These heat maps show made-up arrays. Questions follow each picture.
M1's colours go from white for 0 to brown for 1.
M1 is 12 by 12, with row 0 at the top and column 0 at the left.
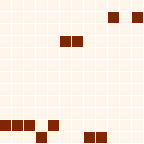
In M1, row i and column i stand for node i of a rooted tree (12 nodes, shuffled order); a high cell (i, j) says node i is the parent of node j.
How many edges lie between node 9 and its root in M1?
2
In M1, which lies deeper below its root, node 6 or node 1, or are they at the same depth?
node 6
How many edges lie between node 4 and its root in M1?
1
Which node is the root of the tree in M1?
10
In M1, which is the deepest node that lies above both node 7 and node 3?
11
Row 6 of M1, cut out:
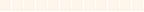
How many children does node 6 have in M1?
0
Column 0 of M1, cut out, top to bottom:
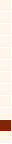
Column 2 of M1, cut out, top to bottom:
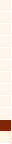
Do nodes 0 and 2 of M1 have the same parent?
yes
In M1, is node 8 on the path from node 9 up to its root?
no
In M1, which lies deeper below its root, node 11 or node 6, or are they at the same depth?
node 6
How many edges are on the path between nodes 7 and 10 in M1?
3
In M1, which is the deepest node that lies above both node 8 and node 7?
11
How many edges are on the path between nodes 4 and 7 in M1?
4
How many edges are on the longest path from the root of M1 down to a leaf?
4
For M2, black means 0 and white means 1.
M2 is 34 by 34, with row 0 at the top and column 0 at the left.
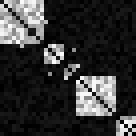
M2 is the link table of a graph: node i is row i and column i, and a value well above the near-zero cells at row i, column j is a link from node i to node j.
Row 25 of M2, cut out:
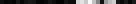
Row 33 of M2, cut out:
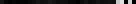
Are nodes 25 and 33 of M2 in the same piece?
no
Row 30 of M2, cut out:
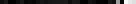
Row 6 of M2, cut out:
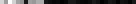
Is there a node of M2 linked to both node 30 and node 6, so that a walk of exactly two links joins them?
no
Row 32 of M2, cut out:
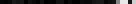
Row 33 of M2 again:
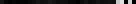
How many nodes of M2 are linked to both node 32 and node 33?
2
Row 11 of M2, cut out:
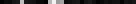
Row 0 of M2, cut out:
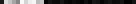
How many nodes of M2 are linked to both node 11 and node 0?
1
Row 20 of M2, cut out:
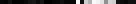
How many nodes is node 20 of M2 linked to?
9
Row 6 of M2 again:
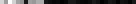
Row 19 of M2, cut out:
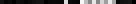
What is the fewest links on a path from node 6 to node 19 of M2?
6
